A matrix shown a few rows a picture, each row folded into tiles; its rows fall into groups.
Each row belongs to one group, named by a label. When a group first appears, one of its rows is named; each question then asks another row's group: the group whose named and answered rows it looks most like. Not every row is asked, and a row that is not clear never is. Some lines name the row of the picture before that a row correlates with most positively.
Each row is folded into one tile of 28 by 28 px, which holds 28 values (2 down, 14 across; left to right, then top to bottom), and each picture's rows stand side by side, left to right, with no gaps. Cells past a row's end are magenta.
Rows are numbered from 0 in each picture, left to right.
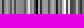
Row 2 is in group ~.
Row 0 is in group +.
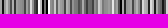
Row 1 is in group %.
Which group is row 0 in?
+
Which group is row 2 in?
%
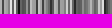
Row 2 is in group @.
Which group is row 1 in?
%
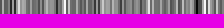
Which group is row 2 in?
~
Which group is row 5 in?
~
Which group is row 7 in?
~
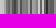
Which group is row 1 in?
@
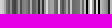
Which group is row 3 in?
+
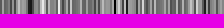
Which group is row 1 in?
~
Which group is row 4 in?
+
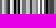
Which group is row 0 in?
%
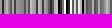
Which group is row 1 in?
%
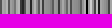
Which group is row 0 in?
%
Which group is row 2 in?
+
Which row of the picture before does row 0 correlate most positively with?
1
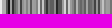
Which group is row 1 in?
@
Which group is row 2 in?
~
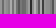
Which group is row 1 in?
+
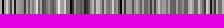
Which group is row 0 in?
+
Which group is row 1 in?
~
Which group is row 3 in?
~
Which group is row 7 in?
%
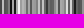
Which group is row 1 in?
@
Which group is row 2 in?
@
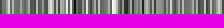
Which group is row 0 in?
~
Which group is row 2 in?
@
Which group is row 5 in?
+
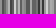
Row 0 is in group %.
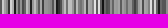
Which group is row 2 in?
~
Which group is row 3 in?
@
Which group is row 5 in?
@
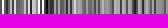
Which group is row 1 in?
@
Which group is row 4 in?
%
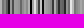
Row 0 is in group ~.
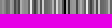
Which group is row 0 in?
%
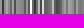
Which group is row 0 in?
+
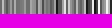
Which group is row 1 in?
%
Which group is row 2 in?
~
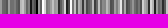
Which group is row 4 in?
~
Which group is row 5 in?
%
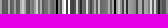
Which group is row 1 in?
~
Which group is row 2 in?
~
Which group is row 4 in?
+
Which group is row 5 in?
@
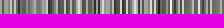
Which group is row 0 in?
@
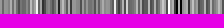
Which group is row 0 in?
@
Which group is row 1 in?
~
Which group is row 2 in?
+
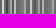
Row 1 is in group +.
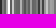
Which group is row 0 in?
~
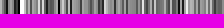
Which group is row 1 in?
@
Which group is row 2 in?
+
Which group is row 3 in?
%
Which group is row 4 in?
+
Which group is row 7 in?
@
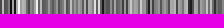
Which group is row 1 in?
~
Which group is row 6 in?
%
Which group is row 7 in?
@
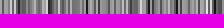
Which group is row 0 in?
@
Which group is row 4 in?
@
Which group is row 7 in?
@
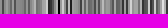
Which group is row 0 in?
+
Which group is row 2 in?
+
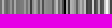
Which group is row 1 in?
+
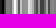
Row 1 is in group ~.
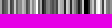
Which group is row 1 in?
~
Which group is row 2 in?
%
